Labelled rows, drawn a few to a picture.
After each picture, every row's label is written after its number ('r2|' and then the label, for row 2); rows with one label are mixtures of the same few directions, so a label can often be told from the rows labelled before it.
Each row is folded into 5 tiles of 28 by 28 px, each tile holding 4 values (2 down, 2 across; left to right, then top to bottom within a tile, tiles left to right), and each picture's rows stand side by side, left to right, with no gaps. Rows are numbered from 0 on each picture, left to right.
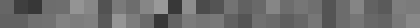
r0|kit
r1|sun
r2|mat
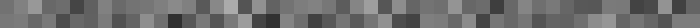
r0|kit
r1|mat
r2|mat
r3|kit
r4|mat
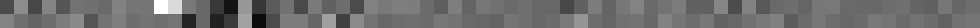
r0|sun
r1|kit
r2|kit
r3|sun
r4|sun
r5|sun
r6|mat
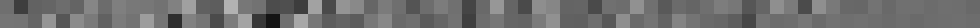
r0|kit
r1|mat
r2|sun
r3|mat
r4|kit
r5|mat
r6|sun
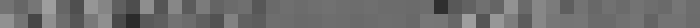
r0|mat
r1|sun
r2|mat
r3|kit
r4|sun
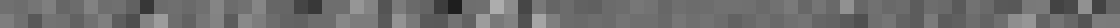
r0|mat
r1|sun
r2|kit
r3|kit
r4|kit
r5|mat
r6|sun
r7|mat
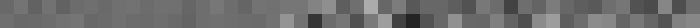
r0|sun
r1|mat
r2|mat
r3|mat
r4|mat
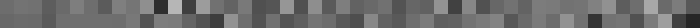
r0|mat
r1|sun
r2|sun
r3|sun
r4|mat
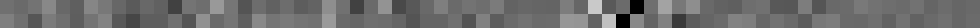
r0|mat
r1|kit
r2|mat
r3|kit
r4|kit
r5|mat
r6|kit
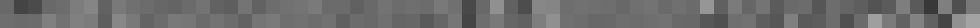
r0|kit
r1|mat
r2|kit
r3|mat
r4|mat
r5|sun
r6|mat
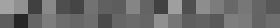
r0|sun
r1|sun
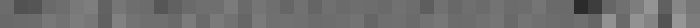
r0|kit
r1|kit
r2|sun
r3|sun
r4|kit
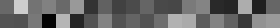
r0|kit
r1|mat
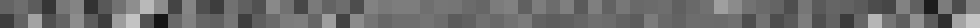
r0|mat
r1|sun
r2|kit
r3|mat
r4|sun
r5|kit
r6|mat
